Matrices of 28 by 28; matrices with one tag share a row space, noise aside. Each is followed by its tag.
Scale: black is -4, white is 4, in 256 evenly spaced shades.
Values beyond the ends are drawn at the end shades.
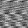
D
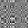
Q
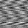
D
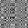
Q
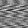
D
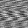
D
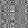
Q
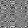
Q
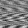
D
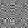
Q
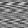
D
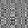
Q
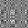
Q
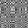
Q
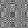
Q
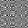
Q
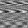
D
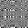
Q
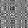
Q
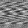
D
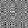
Q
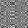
Q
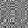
Q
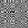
Q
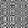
Q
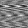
D
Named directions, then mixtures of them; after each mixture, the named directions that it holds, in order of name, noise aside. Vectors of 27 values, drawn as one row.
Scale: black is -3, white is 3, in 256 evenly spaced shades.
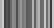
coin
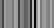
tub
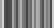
coin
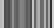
coin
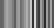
coin, tub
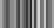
coin, tub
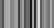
tub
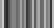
coin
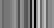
coin, tub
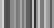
coin, tub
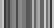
coin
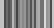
coin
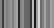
tub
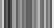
coin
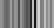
coin, tub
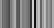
coin, tub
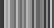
coin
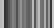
coin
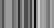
tub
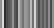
coin, tub
